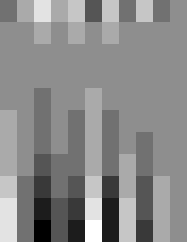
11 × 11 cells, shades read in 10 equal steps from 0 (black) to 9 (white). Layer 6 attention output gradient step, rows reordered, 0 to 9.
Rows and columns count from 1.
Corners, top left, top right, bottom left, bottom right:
4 5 8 5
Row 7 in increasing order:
4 4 4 4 5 5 5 5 5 6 6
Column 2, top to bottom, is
6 5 5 5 5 5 5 5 4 4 4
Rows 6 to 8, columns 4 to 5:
5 4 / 5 4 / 4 4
